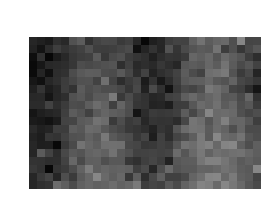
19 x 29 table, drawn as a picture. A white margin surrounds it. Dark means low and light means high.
There is an overall slope up to the bottom right. Upright stripes repeat 2 times across the table. The ninth with the highest average is the bottom right. On average the colour sits 30% of the way up the scale.
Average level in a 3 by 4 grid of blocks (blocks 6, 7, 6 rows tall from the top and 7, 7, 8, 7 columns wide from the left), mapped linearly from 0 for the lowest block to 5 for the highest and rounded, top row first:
0 2 1 3
1 3 2 4
1 4 3 5
